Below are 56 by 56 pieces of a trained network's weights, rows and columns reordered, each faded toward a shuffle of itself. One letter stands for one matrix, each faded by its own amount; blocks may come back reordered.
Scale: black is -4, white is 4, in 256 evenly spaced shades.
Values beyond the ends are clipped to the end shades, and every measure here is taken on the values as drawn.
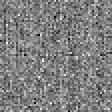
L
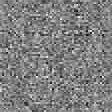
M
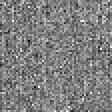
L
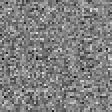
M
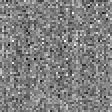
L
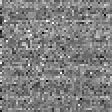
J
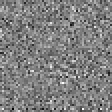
M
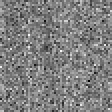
L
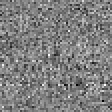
M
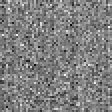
L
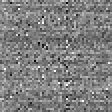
J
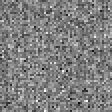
L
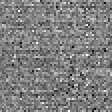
J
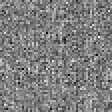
L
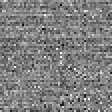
J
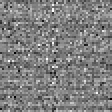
J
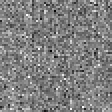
L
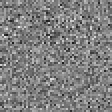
M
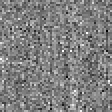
L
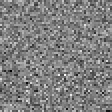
M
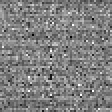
J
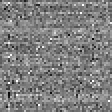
J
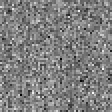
L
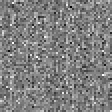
L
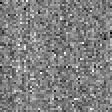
L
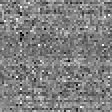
J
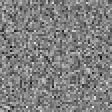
M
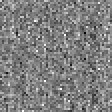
L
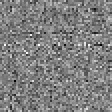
M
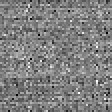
J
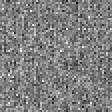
L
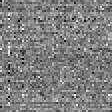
J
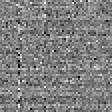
J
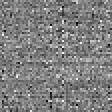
J
